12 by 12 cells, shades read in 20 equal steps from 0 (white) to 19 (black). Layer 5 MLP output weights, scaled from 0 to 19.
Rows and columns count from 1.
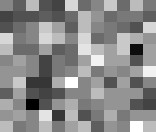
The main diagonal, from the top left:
9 13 9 3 12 11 5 7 8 8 8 5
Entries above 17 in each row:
0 0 0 0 1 0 0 0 0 1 0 0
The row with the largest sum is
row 2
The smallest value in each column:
3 4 5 2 5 0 2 1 4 4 0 1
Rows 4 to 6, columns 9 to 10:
10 4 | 7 4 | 7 7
